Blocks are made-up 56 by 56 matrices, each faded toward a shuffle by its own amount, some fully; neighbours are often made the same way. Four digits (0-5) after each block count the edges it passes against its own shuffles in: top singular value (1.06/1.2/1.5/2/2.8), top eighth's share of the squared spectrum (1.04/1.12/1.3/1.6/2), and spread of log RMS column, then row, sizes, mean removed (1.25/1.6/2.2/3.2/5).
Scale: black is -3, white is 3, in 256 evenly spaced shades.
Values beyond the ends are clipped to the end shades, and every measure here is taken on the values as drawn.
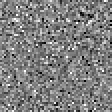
0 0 0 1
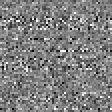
1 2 0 3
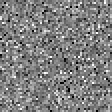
0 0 0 0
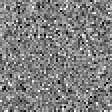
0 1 0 2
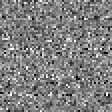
1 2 0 3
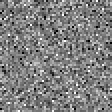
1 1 0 0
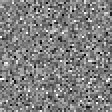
0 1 0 0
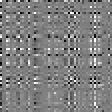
5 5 4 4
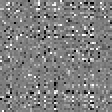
4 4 2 2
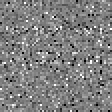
1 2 0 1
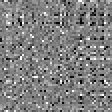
4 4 2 2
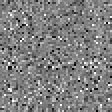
3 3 1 1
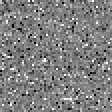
0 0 0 0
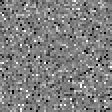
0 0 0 0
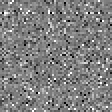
3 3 1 1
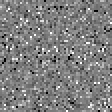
2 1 0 1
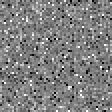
1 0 0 0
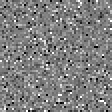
1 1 0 0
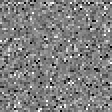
3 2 0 1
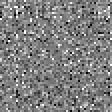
3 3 1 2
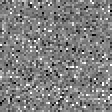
0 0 0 0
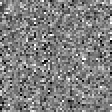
1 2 2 0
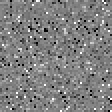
0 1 0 0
